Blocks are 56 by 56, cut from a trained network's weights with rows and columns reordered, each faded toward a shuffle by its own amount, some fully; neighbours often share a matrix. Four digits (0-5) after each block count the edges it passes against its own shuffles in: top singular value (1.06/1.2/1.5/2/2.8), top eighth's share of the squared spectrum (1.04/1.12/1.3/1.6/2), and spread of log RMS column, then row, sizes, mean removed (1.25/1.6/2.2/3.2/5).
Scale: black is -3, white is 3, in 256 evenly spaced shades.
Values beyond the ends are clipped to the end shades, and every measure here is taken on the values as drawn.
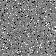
0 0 0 0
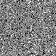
1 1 0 0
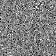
2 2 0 1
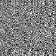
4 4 2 1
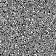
0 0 0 0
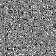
3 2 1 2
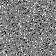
0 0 0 0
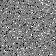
1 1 0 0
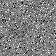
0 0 0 0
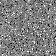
0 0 0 0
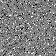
0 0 0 0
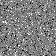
0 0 0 0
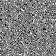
0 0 0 0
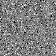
2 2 0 1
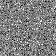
2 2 0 1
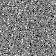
2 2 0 0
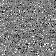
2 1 0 1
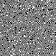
3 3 0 1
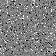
2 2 0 0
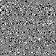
3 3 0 2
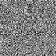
4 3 0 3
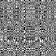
4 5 2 3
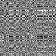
5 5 1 4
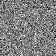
1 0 0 0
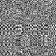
4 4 1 3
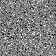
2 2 0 1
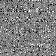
3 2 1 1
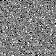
2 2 0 1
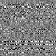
4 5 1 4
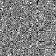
3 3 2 1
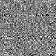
3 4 2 2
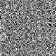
3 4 2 1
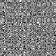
3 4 2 2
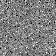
2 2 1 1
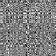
4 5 2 3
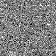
3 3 0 1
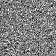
3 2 0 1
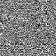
3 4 1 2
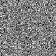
3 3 0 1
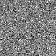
3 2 0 1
